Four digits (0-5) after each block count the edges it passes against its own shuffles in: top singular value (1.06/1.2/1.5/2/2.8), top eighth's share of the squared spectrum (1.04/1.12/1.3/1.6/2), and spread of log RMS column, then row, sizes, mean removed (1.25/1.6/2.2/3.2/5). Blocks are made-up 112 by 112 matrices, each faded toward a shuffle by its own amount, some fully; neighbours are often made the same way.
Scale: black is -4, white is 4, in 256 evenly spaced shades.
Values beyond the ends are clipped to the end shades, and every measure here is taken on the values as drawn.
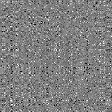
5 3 2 2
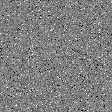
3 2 0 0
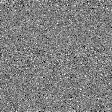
0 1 0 2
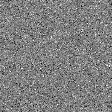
0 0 0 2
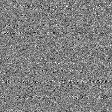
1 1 0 3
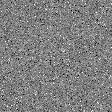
0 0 0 0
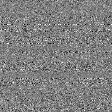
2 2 0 4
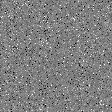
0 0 1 0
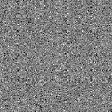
4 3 2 2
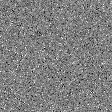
0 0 0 0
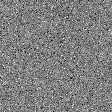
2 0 0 0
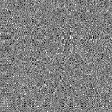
4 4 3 2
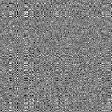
5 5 3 3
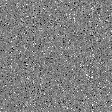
1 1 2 0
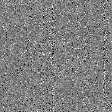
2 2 3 0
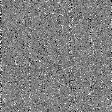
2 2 3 0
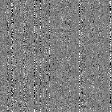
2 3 4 0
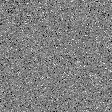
2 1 0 0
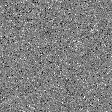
0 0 0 0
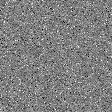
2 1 0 0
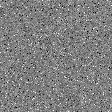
0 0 0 0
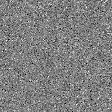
3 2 0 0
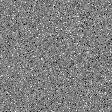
1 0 0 0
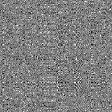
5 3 2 2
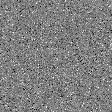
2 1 0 0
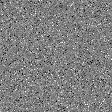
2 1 0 0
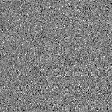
4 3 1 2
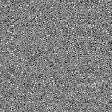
4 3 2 1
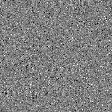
3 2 1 1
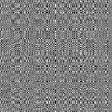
5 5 4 4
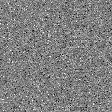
3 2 0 0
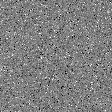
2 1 0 0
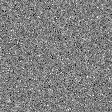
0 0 0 0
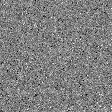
0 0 0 0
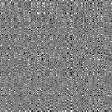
5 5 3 3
